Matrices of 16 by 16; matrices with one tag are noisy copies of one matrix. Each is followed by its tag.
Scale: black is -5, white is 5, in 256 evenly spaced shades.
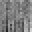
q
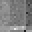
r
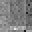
r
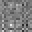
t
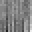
q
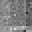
r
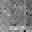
r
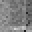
r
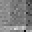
r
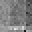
r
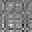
t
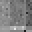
r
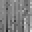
q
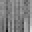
q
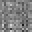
t
